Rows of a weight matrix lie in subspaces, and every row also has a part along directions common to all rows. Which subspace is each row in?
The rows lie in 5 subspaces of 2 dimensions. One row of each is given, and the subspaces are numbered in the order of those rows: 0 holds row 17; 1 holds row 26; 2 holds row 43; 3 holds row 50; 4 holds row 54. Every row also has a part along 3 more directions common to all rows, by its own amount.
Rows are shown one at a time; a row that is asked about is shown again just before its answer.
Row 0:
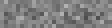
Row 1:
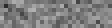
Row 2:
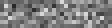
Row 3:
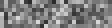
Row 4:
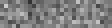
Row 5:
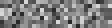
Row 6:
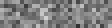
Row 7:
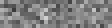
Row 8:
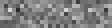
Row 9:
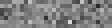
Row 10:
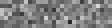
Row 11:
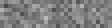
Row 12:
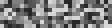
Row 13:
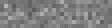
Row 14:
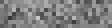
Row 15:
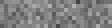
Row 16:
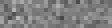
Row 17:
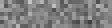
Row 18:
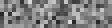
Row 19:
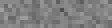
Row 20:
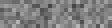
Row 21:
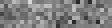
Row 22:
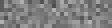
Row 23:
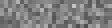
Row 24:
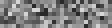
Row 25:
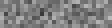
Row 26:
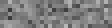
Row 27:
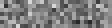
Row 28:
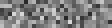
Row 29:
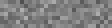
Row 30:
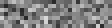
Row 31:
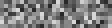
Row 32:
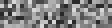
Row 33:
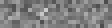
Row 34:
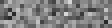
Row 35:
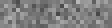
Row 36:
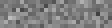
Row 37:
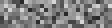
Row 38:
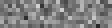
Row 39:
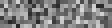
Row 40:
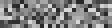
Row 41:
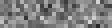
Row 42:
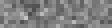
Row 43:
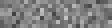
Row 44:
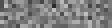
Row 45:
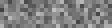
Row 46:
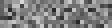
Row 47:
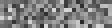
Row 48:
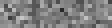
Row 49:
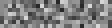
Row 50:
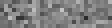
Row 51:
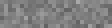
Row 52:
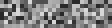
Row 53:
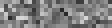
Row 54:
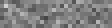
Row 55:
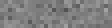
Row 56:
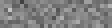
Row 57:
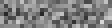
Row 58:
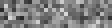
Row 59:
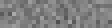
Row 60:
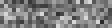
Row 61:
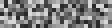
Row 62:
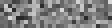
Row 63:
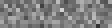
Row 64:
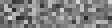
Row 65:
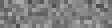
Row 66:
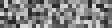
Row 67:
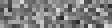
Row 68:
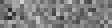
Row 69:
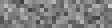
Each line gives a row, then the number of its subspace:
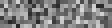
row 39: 0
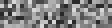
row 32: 2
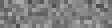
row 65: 0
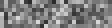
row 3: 2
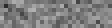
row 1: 4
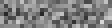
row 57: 2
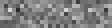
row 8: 1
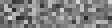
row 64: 3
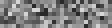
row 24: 0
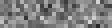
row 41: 3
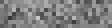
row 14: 4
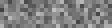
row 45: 1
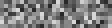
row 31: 3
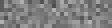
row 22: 0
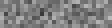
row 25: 2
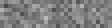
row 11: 4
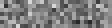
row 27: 0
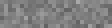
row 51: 1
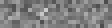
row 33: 4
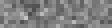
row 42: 3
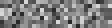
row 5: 2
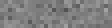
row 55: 1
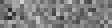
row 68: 1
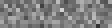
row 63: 3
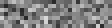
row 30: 4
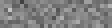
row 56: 1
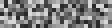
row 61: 0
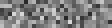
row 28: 2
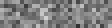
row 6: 4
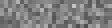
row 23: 0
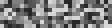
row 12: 1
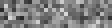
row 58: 3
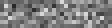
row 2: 0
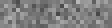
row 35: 4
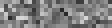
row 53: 3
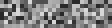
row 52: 2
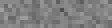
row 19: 3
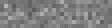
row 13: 0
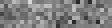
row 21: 2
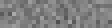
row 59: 2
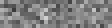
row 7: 4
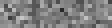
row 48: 3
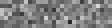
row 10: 2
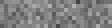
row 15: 1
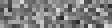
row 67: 1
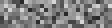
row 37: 4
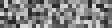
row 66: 0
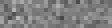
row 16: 3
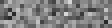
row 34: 1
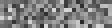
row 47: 1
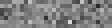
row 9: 2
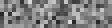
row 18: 2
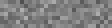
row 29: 4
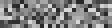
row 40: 1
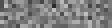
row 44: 0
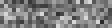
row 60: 2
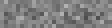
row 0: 2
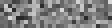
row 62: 3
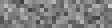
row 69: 4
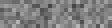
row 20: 4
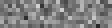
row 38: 3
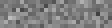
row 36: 4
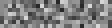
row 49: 3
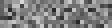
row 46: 1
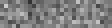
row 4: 0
